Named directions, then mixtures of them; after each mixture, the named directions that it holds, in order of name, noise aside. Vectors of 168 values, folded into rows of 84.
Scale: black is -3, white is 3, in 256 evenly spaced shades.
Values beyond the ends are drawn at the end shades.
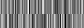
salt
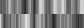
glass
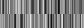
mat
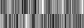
glass, salt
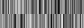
mat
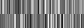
mat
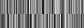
mat, salt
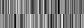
mat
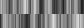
glass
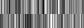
glass, mat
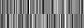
salt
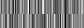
salt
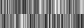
glass, mat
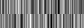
mat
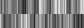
glass, mat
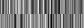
mat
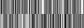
glass, salt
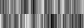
glass, mat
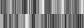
glass, salt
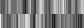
glass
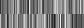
glass, salt
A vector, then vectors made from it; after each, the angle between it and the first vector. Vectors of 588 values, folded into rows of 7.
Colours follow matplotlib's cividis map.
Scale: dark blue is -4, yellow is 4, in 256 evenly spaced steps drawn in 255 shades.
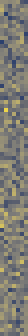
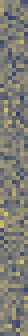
nearly parallel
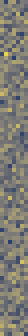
orthogonal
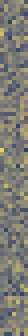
orthogonal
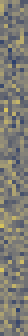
nearly parallel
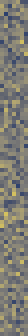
nearly parallel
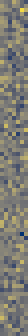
partly aligned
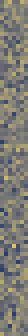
partly opposed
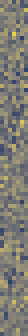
orthogonal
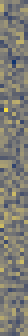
nearly parallel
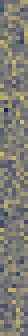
nearly opposite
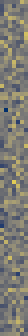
nearly opposite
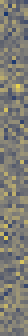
partly aligned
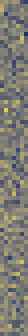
nearly parallel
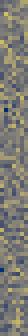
nearly opposite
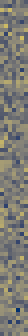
partly aligned
